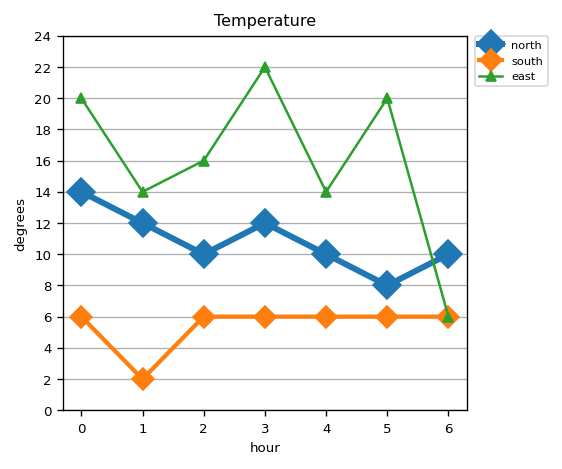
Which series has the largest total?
east
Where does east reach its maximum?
3
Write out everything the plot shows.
Title: Temperature
x-axis: hour, ticks 0 1 2 3 4 5 6
y-axis: degrees, ticks 0 2 4 6 8 10 12 14 16 18 20 22 24
Legend: north, south, east
Values:
north: 14 12 10 12 10 8 10
south: 6 2 6 6 6 6 6
east: 20 14 16 22 14 20 6
